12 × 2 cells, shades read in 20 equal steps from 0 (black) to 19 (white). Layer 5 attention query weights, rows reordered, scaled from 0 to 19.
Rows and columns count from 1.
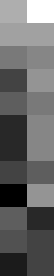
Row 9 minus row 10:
-7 8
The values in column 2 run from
3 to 19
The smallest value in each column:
0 3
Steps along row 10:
down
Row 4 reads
5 11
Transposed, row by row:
13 12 9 5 7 3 3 5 0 7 6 2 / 19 12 10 11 9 10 10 7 11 3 5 5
